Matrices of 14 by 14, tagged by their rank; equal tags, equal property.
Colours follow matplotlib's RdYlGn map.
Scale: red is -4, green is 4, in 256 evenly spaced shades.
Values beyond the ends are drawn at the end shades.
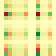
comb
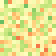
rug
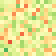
rug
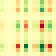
comb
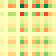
comb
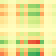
comb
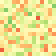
rug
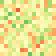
rug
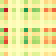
comb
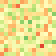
rug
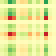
comb
